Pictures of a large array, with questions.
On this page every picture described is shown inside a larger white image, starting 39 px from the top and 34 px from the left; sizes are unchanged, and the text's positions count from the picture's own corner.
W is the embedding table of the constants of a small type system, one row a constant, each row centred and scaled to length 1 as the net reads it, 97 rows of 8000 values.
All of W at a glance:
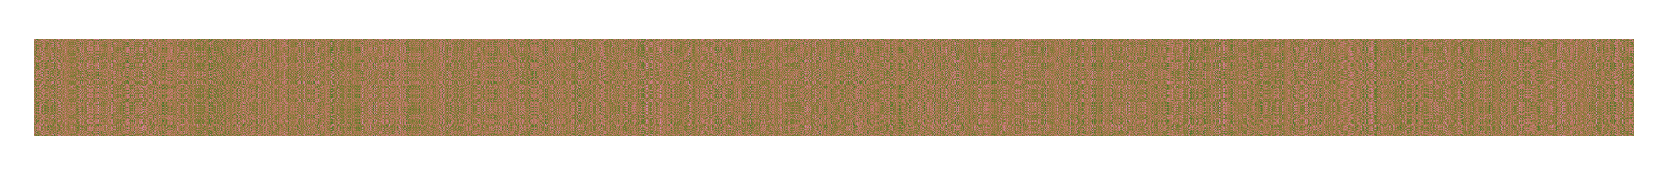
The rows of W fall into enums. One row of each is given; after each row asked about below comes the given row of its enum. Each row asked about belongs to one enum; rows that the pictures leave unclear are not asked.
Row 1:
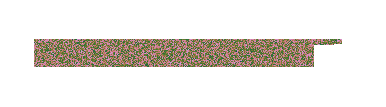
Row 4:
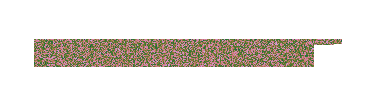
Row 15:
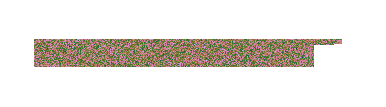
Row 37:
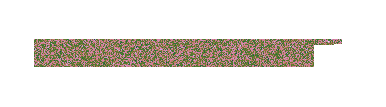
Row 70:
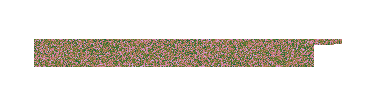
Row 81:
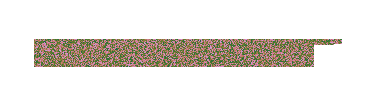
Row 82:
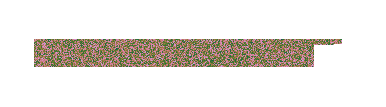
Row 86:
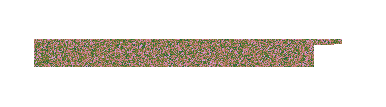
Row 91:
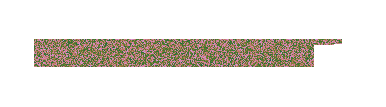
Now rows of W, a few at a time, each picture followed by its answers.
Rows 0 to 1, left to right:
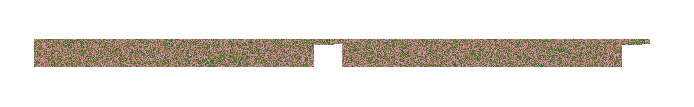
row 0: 82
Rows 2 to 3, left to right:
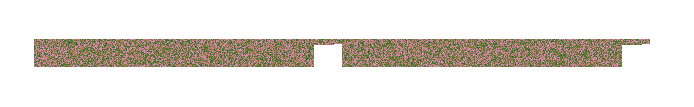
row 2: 91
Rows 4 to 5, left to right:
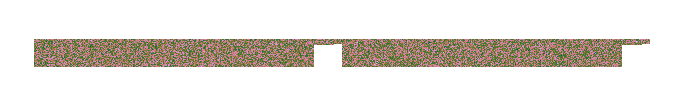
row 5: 37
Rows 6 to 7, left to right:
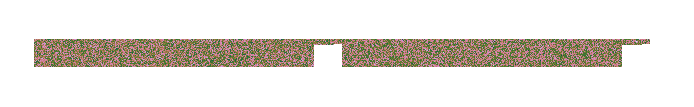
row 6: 82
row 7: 37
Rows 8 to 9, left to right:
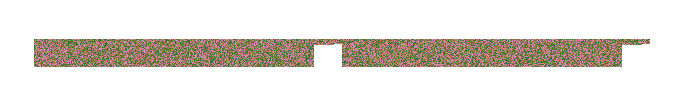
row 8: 91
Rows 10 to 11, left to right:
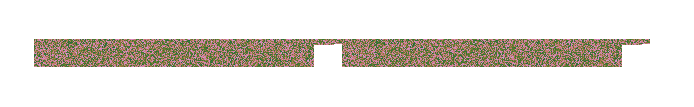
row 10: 91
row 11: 91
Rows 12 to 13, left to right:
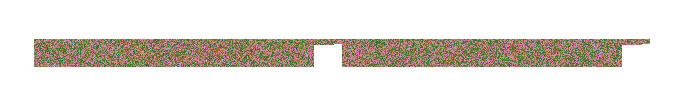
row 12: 15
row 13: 91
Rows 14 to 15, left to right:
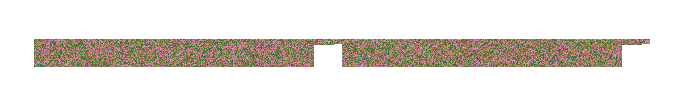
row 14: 37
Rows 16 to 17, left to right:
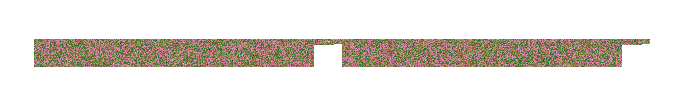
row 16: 37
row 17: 82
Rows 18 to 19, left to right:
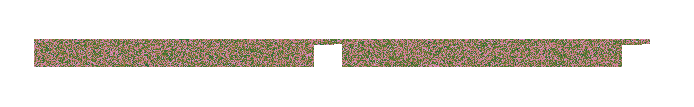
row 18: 1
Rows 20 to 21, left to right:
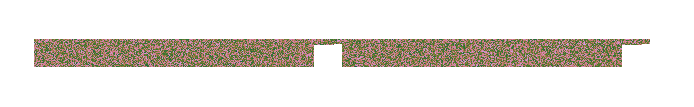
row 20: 1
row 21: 4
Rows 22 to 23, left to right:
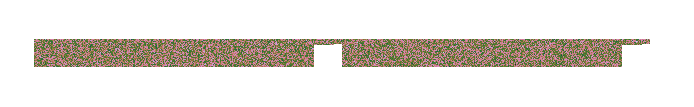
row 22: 4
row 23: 37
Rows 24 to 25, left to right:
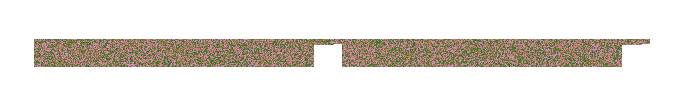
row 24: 81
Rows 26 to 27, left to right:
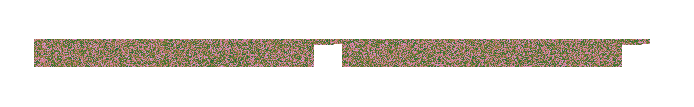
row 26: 82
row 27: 81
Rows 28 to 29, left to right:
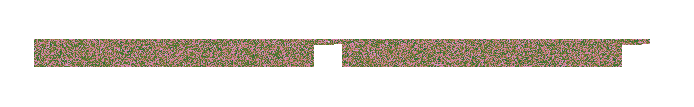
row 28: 37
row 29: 81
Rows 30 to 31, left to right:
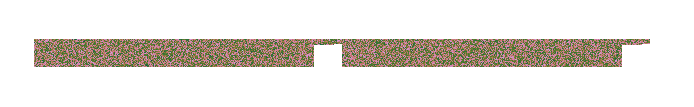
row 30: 1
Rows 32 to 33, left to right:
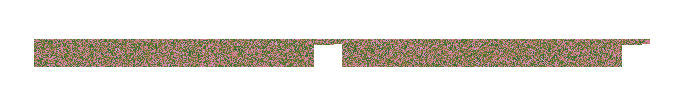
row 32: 4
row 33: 15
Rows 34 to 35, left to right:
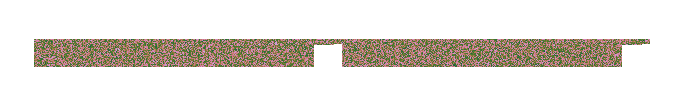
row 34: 4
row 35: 1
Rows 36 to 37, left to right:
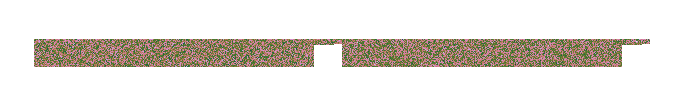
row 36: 15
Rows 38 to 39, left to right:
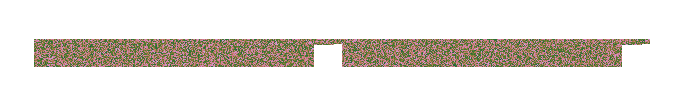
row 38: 4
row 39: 1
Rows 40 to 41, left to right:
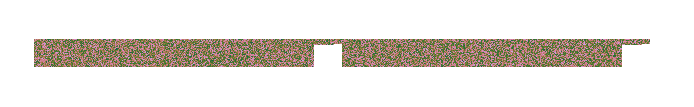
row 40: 82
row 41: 4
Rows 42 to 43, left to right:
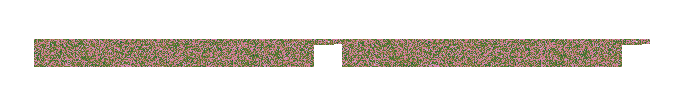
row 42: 37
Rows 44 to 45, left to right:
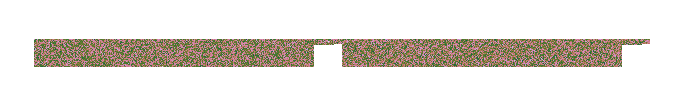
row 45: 15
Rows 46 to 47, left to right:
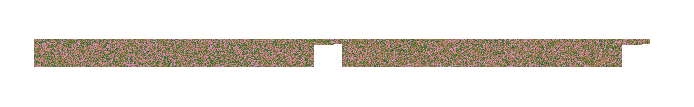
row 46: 81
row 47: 70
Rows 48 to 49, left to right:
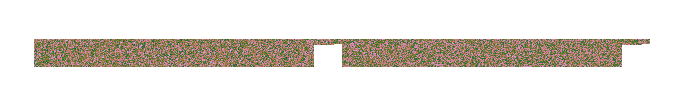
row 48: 86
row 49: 81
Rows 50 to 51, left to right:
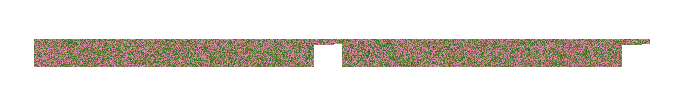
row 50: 91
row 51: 37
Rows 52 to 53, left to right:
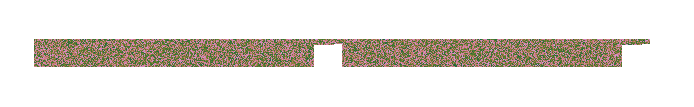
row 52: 91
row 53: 1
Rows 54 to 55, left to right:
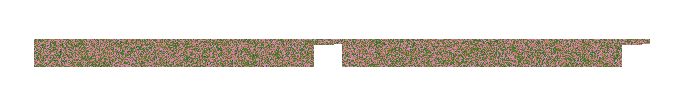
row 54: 37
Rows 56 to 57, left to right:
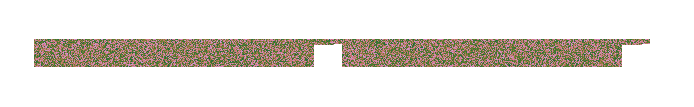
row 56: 81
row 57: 91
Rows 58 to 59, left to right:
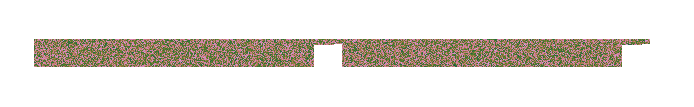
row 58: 91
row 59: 1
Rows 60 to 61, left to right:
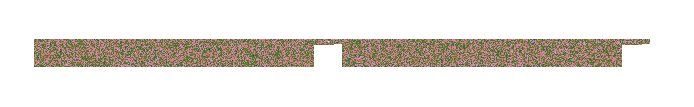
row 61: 4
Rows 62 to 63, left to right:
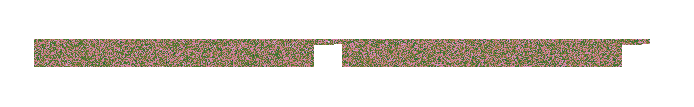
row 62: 37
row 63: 81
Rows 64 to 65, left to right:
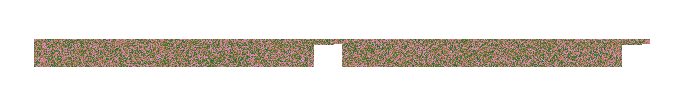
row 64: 82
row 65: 15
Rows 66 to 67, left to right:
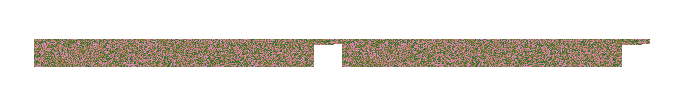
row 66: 81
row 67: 81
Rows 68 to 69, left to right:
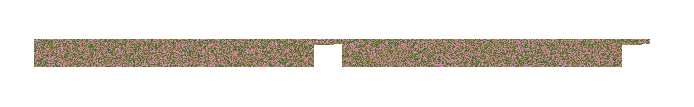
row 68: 4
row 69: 81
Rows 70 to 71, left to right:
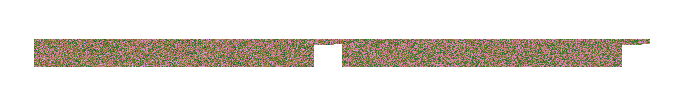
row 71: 81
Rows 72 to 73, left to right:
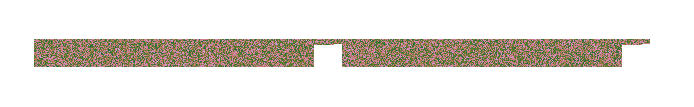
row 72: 4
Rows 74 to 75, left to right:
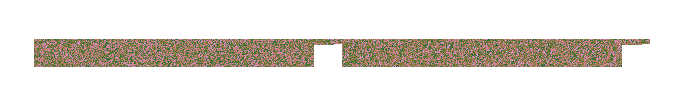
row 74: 81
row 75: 86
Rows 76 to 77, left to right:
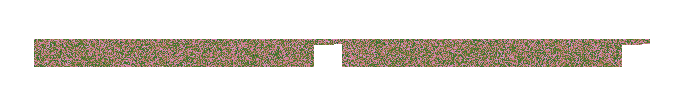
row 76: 37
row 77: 91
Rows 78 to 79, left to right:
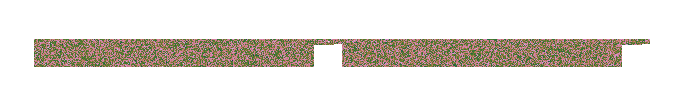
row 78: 37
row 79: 1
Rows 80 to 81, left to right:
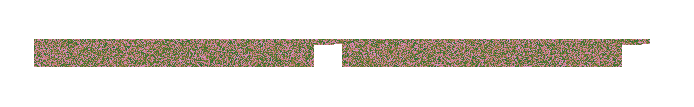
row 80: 91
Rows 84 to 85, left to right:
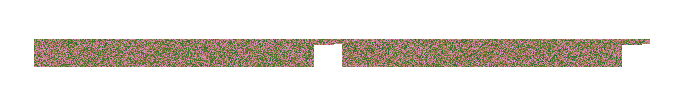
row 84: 91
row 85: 15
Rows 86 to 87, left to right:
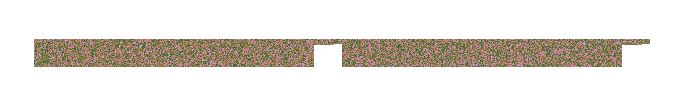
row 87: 4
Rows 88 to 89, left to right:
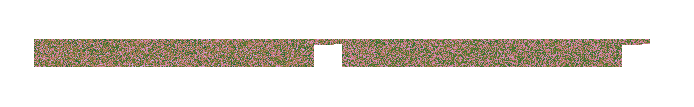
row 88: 70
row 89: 91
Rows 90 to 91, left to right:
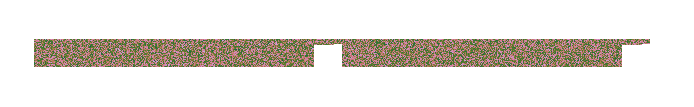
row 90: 4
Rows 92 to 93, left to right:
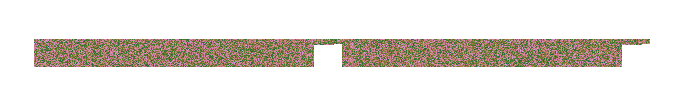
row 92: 1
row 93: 82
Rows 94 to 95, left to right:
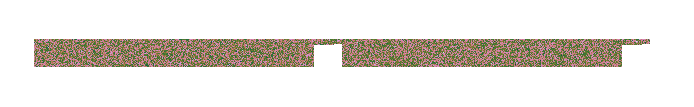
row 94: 1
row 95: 37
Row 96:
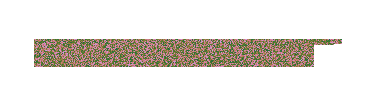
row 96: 81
